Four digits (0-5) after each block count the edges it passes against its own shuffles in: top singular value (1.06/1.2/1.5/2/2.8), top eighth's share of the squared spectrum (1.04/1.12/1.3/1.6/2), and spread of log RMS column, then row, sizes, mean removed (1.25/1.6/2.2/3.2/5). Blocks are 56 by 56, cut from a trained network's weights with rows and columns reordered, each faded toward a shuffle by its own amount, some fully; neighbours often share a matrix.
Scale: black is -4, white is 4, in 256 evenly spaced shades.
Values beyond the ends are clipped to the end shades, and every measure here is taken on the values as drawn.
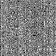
3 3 0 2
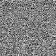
2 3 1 1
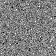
0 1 0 0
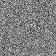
0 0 0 0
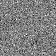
0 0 0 0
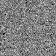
2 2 0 0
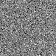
0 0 0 0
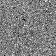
0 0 0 0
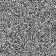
2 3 0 1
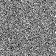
0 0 0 0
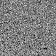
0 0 0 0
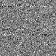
3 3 0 2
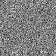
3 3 0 2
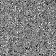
0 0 0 0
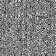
2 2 0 1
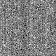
2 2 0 1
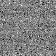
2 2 1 0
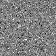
1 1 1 0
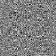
3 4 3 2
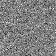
1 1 0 0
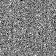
1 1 0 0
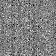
2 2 0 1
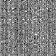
3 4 1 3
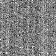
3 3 0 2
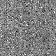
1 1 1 0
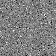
0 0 0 0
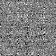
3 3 2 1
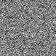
2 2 2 0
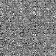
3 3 2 1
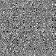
2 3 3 1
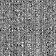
3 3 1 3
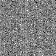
1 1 0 1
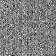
2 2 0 1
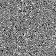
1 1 0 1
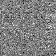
2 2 1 0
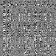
3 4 3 2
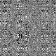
3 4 3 1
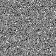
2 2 1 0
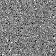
1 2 1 0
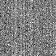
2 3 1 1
